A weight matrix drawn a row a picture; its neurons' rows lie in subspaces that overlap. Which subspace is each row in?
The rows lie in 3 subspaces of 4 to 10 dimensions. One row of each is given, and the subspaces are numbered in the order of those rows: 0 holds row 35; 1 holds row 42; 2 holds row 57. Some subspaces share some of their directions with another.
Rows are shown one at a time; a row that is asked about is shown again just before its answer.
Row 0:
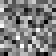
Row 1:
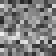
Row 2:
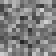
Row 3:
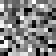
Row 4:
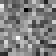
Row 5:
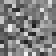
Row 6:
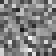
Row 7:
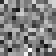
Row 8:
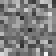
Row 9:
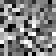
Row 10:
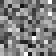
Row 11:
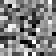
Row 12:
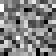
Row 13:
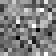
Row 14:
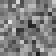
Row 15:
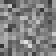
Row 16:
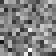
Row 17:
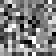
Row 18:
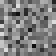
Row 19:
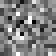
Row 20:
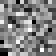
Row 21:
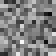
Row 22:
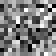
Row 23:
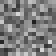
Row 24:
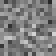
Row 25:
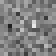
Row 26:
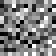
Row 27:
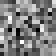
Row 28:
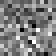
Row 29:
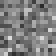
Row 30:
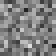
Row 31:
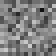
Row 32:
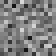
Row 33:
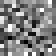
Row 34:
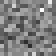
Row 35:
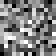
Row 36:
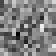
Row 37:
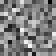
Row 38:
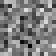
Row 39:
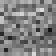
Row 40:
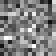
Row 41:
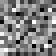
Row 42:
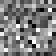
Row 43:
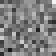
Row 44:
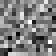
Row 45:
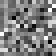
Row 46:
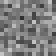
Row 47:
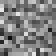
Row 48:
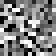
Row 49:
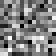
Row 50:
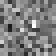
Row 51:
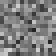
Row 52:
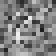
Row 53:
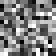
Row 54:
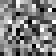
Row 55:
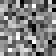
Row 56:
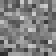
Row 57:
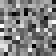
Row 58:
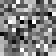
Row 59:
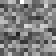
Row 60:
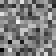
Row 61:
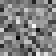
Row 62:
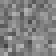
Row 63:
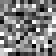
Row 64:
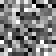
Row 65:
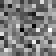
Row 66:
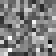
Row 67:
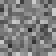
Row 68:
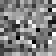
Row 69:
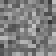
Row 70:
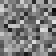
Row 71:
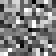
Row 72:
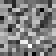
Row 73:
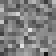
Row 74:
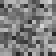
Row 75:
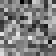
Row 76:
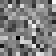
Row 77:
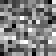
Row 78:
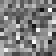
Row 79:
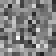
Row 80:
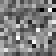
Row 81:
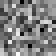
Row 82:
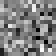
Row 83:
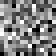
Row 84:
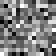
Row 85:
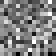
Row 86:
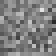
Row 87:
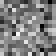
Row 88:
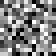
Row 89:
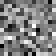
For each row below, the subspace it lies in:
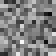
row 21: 0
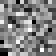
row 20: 0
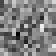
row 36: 0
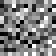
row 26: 0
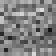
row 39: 1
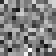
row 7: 0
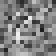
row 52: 0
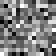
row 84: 0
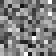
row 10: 0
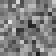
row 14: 0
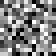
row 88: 0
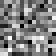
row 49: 2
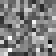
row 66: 2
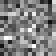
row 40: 2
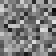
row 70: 0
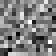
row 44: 2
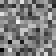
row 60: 0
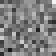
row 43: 0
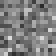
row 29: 2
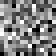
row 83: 0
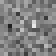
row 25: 1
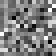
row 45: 0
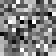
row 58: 0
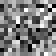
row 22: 0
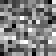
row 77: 1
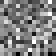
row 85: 0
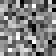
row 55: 0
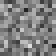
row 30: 1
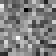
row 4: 0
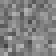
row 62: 2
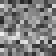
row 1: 0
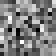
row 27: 0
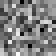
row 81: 0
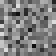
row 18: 2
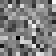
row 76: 0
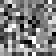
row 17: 2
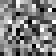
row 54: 0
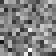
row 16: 0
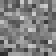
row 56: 0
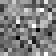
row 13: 1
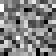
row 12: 1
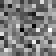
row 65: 1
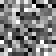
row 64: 0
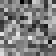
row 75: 0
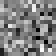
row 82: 0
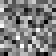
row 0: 0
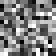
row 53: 0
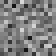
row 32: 0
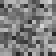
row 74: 0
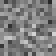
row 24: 2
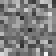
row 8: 2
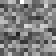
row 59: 0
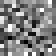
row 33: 2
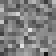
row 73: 2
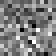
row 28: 1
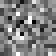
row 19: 0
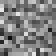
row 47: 1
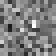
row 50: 1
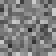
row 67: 0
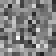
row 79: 0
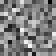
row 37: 0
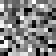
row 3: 2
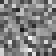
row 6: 0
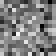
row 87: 0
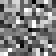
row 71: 1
